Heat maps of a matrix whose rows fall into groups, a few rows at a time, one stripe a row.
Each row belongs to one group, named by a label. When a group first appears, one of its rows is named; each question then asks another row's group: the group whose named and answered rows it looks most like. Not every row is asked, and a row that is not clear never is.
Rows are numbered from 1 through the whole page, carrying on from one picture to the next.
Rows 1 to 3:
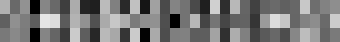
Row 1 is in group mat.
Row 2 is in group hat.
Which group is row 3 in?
mat
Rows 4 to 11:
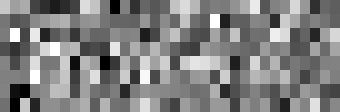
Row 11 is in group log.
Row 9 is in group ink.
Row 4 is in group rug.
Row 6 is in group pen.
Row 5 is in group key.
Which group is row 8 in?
ink
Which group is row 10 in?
key
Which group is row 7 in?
hat
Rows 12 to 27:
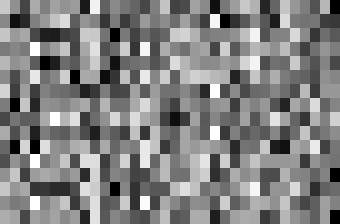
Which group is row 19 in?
log
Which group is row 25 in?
rug
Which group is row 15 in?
ink
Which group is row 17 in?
ink
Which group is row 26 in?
ink
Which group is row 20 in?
hat
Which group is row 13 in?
key
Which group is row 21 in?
mat
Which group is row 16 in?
rug
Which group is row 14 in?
rug
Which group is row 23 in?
ink
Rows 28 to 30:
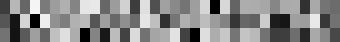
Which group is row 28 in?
ink
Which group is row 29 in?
log
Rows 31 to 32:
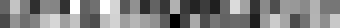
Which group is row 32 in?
hat
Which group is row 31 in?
mat
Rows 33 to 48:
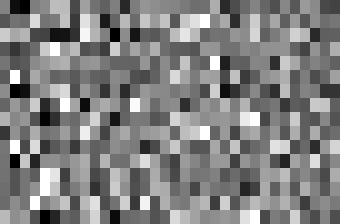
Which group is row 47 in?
ink
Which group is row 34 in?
ink
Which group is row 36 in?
hat
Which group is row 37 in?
key
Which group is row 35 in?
rug
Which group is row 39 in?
key
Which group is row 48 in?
rug
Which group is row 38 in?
pen
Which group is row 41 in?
rug
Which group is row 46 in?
hat
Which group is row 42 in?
ink
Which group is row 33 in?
key
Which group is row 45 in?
hat
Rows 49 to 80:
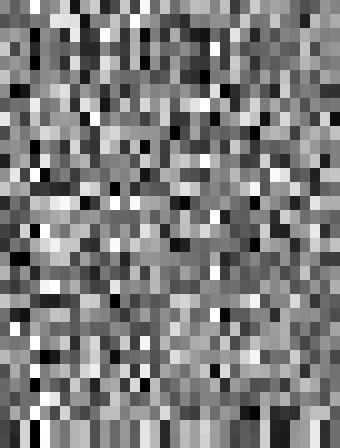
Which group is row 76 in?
mat
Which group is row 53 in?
mat
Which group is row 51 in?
mat
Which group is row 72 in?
pen
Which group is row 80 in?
log
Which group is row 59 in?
mat
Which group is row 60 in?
log
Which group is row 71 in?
key
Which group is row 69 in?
hat
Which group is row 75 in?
ink
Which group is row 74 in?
rug
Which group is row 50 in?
hat
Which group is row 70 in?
rug
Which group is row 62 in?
rug
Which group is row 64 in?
key
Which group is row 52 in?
mat
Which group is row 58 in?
hat
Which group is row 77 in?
hat
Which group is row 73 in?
ink
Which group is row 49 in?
ink
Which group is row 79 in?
log
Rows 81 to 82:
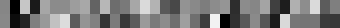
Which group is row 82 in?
key
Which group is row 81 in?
log
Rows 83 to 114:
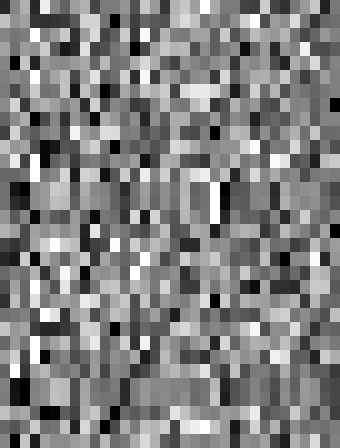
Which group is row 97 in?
key
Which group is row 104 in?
ink
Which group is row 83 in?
log
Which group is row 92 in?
mat
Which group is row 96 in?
key
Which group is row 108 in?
pen
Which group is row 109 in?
pen
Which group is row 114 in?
log
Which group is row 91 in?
mat
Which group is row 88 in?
ink
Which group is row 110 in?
key
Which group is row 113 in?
ink
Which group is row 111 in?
key
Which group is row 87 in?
log
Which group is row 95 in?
ink
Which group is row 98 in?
mat
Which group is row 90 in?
pen
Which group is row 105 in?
hat
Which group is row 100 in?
hat
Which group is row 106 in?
rug
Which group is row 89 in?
ink
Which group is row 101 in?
log
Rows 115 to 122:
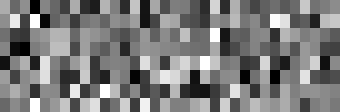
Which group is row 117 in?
key
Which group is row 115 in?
mat
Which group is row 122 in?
ink
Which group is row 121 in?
mat
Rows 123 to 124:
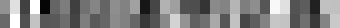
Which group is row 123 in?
pen
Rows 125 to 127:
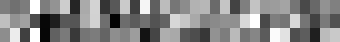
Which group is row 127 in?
pen
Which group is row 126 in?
rug
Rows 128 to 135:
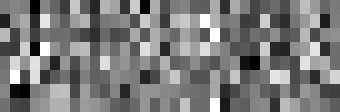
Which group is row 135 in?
key
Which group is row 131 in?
log
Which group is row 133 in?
pen
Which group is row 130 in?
mat
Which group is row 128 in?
mat
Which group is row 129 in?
log
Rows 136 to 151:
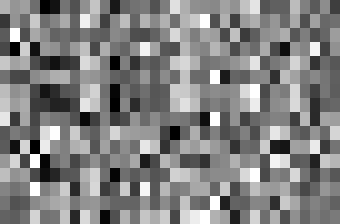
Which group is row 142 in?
rug
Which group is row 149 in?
ink
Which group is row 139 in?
log
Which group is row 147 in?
pen
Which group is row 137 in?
ink
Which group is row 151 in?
ink
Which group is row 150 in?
key
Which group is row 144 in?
mat
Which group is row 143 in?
rug
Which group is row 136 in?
rug
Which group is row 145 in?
hat
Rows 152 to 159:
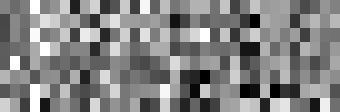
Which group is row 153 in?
hat
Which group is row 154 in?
ink
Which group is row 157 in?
mat
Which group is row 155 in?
hat
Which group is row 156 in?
pen
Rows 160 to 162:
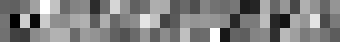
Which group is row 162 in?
key
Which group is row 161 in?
log
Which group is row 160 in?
hat
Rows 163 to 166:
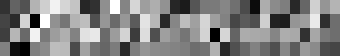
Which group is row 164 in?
log
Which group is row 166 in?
key
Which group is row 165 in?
ink
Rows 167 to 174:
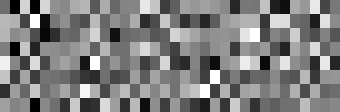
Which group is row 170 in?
log
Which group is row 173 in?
ink
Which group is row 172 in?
mat
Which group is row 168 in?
pen
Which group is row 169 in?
rug
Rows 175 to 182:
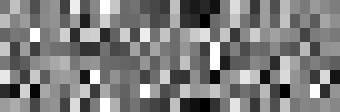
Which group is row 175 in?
mat
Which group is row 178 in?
mat
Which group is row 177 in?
ink
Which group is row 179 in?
key
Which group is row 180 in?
pen
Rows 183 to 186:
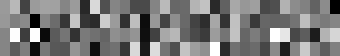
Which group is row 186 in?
mat
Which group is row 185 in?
pen
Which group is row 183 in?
pen
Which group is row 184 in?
mat
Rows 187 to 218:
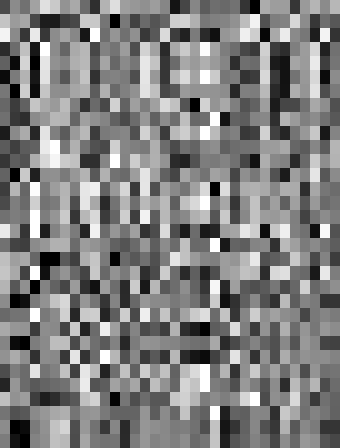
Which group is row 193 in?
log
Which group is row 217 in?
key
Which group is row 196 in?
log
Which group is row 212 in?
mat
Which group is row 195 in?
key
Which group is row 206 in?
pen
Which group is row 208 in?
key
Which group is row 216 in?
key
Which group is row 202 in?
ink
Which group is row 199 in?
log
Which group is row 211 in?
key
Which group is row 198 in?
hat
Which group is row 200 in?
ink
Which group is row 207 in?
mat
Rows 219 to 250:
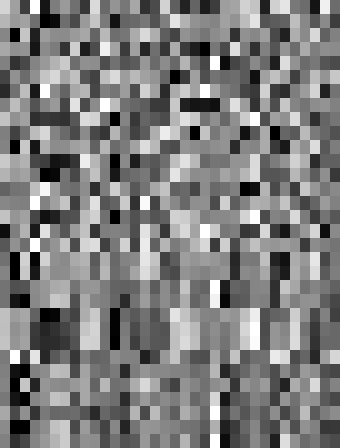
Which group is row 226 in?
mat
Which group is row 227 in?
rug
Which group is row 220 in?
rug
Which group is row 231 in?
rug
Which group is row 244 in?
pen
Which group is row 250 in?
key
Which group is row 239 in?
key
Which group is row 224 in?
hat
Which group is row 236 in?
ink
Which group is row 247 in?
key
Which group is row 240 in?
key
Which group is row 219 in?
pen
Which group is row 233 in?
ink
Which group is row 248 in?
mat
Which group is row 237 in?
log
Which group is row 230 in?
rug
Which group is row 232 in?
hat
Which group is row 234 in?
rug
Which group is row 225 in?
log
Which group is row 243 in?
rug
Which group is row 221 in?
log
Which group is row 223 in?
key
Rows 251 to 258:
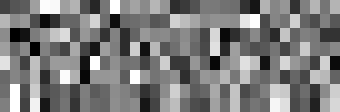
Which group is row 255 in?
pen
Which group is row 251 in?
hat
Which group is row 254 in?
mat
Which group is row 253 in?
key
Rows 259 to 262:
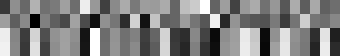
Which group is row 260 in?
mat
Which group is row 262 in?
pen
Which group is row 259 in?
ink
